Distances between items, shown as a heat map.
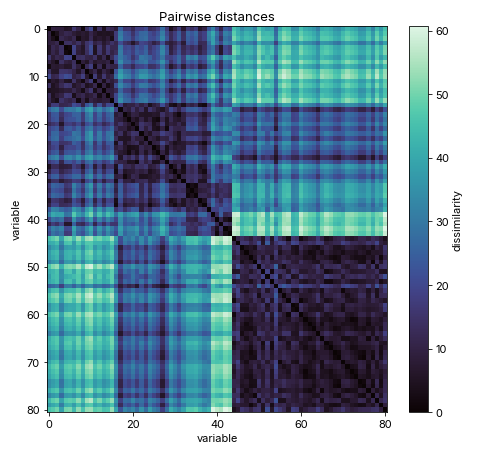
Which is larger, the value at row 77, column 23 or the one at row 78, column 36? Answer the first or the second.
the second
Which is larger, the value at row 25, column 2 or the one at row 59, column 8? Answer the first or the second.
the second
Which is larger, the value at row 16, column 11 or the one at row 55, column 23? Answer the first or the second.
the second
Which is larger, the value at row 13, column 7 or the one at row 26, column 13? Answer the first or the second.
the second
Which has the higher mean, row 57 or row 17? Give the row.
57
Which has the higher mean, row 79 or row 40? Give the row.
40
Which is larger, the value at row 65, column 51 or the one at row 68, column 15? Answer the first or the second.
the second
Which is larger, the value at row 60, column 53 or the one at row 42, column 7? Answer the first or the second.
the second
